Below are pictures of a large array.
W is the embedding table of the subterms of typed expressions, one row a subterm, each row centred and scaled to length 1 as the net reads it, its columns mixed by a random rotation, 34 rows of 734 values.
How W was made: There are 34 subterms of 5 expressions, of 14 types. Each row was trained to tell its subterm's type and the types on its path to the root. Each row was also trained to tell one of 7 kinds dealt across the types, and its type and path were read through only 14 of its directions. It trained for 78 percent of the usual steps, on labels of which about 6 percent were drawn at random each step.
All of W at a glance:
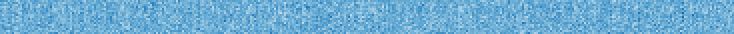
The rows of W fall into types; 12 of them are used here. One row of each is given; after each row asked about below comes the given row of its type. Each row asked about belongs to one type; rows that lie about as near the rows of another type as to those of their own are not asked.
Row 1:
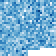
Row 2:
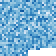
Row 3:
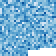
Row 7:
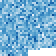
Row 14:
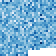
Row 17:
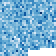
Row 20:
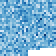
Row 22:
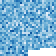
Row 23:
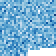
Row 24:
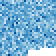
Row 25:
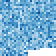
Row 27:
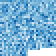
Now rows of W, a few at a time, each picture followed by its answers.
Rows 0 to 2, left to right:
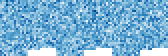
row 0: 20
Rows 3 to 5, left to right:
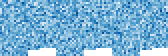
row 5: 7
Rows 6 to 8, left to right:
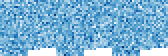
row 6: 7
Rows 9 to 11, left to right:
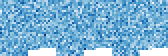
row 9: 3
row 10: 1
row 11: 7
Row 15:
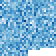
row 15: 24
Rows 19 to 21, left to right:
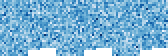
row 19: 20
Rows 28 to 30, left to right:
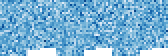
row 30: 25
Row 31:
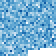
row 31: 20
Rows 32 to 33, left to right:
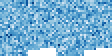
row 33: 27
